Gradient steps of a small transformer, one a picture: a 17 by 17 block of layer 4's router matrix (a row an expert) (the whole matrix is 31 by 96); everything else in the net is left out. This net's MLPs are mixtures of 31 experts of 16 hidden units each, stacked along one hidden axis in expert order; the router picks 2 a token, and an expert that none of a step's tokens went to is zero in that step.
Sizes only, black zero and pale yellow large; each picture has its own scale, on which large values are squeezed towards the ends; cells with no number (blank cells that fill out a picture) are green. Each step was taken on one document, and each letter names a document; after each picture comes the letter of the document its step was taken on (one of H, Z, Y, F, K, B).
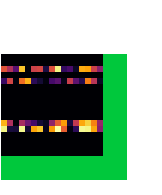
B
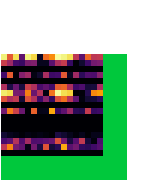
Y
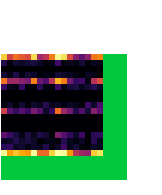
Y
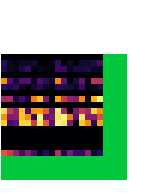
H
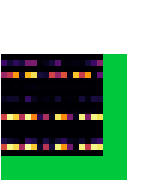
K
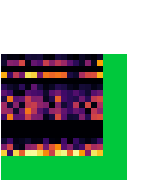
K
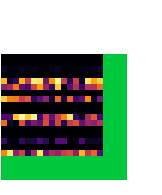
H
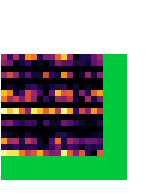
Y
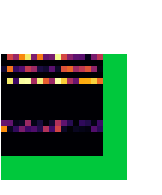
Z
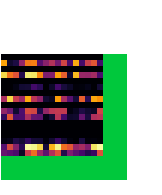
K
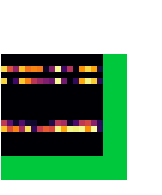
B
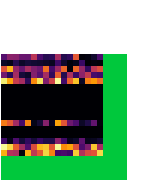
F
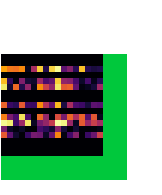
Z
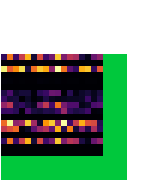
Z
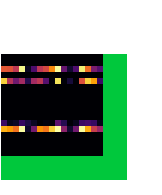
B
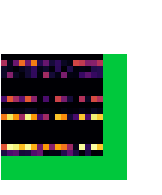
K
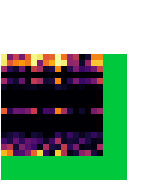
Y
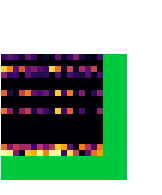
F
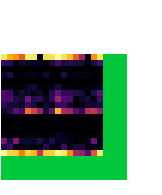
Y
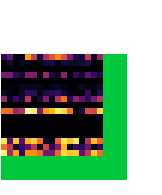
K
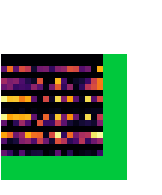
H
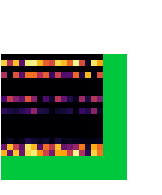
K
